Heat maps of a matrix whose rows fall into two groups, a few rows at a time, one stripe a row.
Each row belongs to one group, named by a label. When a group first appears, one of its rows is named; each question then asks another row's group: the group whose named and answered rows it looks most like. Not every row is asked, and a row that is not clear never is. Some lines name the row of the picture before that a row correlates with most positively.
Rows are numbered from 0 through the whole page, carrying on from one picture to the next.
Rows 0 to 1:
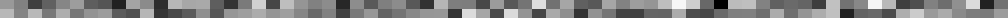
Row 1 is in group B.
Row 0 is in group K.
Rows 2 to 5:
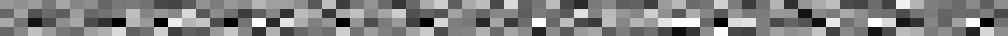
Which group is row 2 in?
B
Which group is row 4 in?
K
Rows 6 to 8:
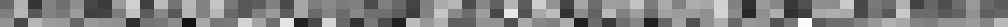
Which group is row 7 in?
B
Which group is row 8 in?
B
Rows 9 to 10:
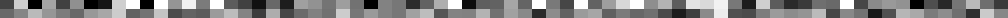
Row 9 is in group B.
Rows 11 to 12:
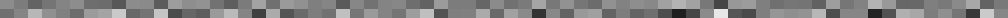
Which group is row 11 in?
K
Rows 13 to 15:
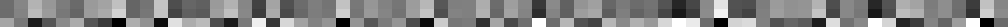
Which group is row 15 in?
K
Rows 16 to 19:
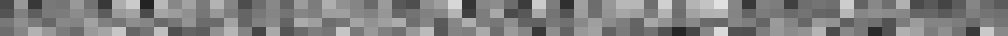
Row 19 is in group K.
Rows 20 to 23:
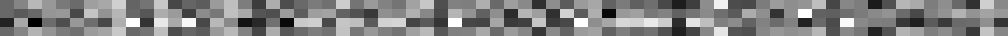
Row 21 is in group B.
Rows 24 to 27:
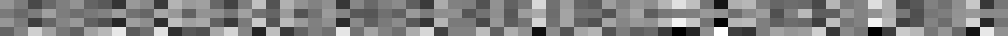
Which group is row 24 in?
K
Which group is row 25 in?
B
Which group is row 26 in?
K
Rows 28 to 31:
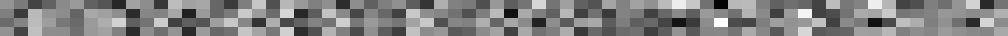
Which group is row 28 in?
K
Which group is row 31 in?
B
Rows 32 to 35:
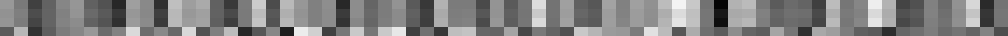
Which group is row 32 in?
K
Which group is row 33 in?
K
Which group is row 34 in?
K
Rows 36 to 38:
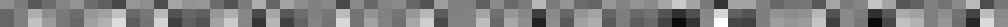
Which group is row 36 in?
K
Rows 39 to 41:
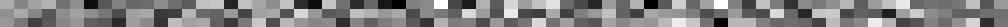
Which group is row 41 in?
K
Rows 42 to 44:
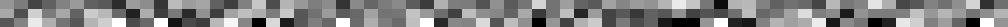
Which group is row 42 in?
K
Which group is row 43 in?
B
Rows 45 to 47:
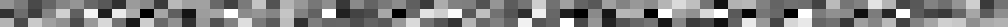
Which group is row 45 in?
K
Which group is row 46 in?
B
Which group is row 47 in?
B
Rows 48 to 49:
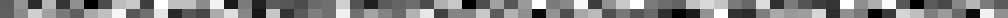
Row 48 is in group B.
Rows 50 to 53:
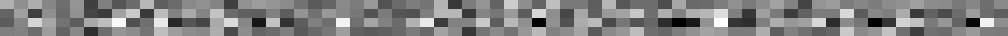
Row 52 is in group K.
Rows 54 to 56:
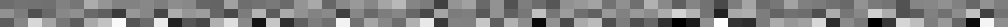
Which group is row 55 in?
K
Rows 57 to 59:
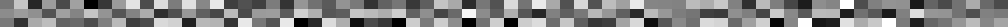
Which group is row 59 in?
B
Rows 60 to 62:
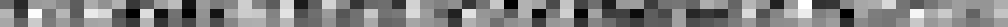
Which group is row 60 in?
B
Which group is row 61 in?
B
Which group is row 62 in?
B
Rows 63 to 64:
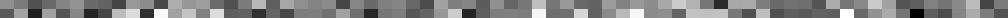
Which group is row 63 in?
K
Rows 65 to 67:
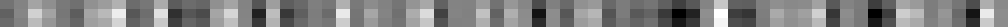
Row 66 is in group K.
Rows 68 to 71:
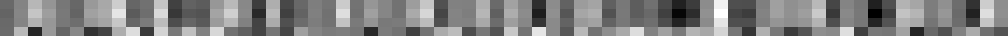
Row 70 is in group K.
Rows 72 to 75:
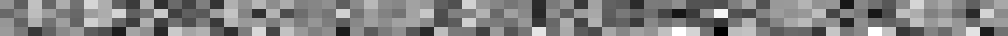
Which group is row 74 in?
B
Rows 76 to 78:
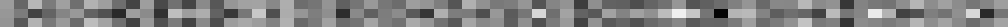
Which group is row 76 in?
B
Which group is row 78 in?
B
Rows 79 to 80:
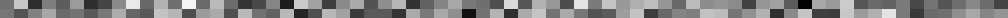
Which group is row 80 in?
B
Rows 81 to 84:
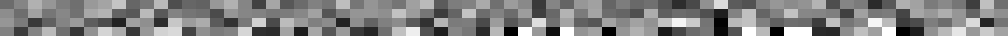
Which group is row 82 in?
B
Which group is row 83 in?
K
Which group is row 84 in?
B
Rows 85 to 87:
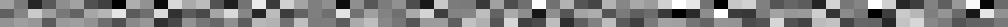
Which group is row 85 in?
K
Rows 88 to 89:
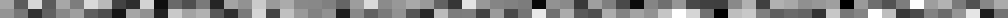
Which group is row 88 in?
B
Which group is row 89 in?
K
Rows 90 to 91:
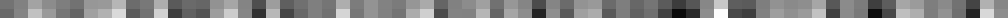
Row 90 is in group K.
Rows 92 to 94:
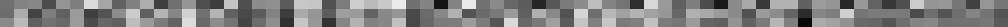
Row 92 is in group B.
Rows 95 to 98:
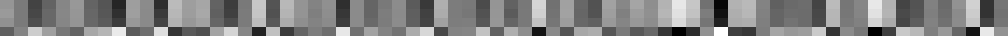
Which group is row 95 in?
K
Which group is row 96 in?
K
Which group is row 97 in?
K
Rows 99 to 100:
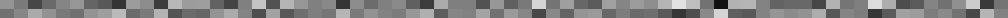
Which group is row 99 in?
K
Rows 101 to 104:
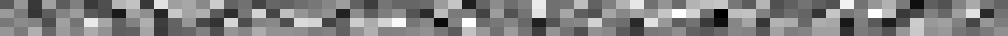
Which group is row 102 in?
K
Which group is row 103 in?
B
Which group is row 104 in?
B
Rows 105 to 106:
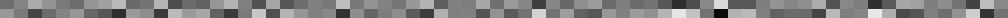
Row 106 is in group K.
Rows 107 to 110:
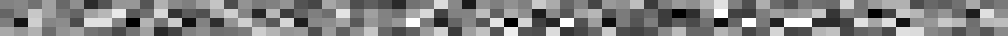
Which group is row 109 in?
B
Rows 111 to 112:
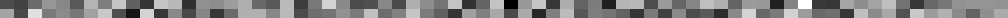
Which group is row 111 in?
B
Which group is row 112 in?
B
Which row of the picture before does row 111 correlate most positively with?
109
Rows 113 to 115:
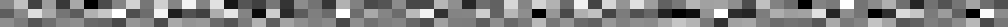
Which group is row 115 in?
K
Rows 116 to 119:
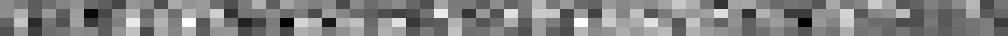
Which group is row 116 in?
K
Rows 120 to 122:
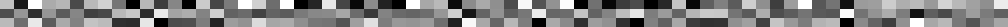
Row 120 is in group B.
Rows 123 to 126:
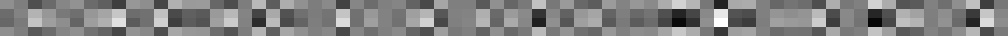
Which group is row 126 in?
K
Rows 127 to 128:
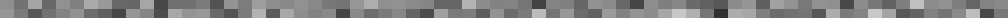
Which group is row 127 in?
B
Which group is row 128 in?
K
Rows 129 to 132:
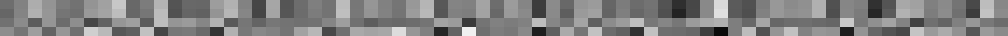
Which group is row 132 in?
B
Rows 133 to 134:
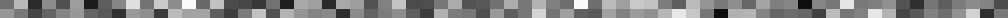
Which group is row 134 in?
K
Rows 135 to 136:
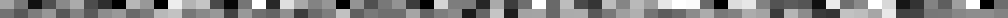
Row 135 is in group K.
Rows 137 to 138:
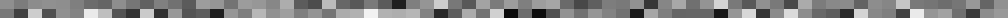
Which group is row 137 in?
B
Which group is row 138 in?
B
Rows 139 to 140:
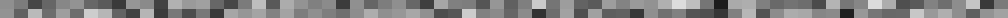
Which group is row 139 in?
K
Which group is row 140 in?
B
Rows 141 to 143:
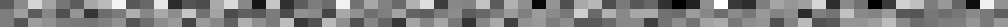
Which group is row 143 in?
B
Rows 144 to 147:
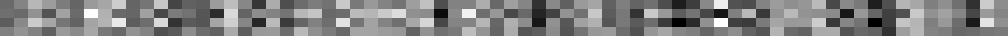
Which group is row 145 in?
B
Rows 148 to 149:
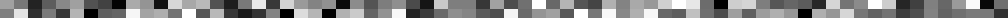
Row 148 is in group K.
